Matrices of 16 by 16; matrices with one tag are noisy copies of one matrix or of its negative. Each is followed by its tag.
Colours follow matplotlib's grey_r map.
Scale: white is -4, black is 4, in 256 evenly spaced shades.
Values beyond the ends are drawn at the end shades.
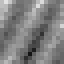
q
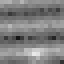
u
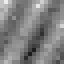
q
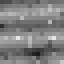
u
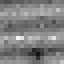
u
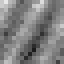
q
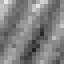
q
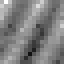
q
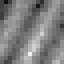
q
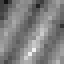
q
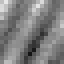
q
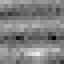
u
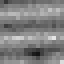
u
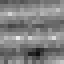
u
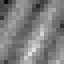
q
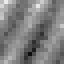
q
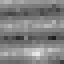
u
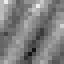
q
